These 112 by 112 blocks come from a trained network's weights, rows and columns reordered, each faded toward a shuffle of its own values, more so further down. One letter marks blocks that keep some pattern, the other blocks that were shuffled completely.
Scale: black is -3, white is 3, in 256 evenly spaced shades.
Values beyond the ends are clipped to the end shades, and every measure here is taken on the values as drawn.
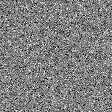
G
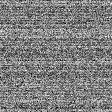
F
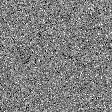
G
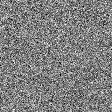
G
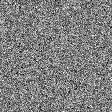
G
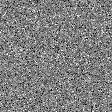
G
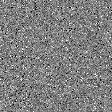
F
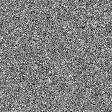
G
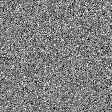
G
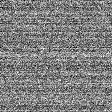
F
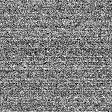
F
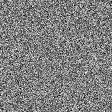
G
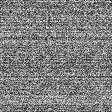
F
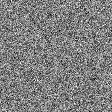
G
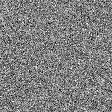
G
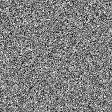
G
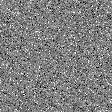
G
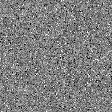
F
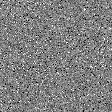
F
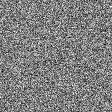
G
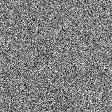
F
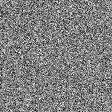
F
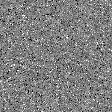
F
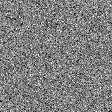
G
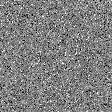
G
